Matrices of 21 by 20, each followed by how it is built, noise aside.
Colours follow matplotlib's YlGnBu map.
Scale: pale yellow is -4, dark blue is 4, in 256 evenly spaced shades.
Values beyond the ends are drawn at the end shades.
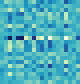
low rank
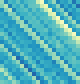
Toeplitz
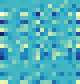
low rank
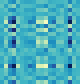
low rank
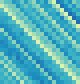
Toeplitz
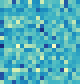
low rank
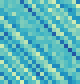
Toeplitz
